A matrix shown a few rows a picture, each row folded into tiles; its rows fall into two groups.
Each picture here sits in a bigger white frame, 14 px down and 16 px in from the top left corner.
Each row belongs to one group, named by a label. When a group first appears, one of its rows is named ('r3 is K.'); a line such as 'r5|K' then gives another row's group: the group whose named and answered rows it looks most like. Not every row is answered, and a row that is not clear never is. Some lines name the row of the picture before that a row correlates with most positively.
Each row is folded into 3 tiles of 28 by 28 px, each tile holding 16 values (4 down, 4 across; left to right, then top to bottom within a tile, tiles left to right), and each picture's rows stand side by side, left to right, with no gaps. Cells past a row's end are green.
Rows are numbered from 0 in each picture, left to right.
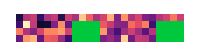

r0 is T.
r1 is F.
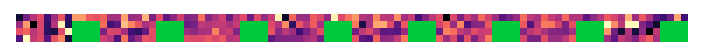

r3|F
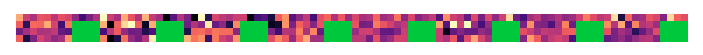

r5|F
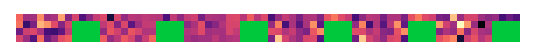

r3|T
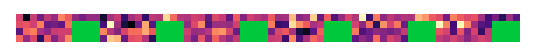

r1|T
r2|T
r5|F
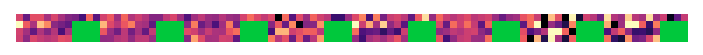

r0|F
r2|T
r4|F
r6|T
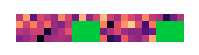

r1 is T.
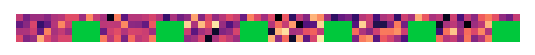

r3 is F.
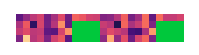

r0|T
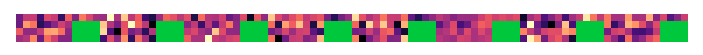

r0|T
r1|F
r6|T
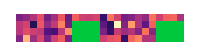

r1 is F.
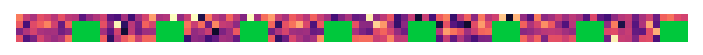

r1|F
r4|F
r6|F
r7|T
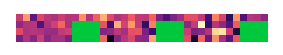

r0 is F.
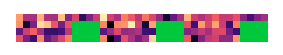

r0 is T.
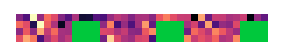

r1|T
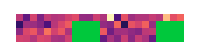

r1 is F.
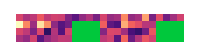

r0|F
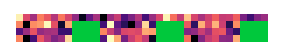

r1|T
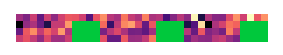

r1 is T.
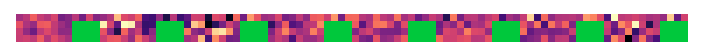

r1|F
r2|T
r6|F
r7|F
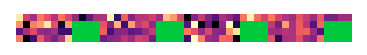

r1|F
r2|T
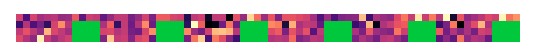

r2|T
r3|F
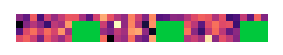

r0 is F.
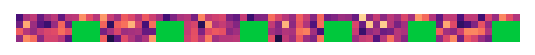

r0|T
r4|F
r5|T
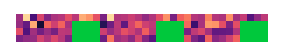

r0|F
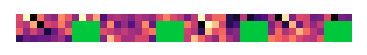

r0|F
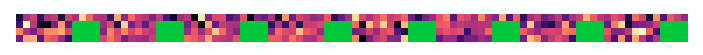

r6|T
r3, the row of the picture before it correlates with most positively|3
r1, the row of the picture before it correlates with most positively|3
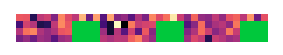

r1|F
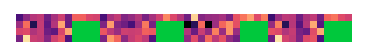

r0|T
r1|T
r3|T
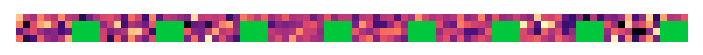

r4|T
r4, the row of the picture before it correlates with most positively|1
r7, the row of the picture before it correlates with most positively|0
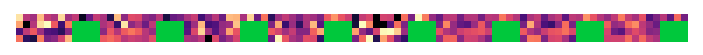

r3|T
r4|T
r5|T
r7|F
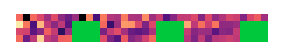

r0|F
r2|F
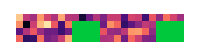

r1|T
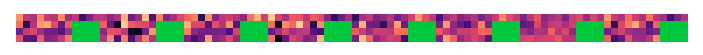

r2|F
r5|T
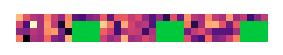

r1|F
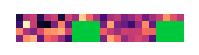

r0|T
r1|T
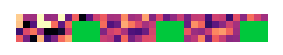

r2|T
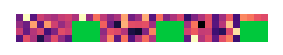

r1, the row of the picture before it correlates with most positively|1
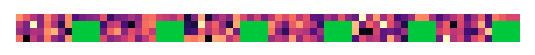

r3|F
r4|F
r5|T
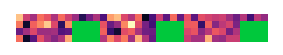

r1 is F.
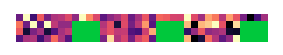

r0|F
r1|T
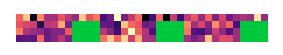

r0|F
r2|F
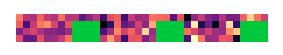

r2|T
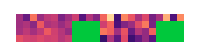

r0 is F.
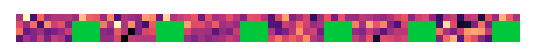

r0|F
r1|F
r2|F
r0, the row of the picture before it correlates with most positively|1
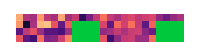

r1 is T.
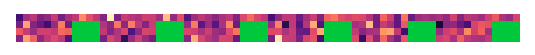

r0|T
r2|T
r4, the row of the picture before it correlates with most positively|1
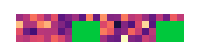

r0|F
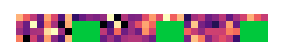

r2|T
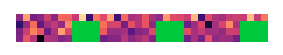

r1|F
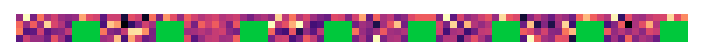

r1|T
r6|T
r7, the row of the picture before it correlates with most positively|2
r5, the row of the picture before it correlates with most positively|1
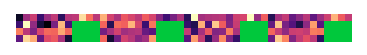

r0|T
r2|F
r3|T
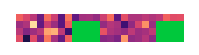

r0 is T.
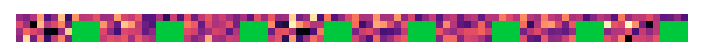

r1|F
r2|F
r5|T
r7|F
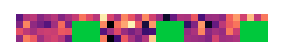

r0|T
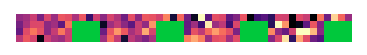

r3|T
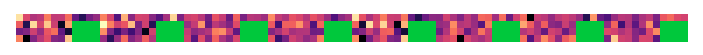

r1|F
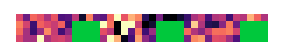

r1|F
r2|T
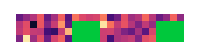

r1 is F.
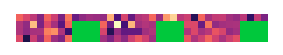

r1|F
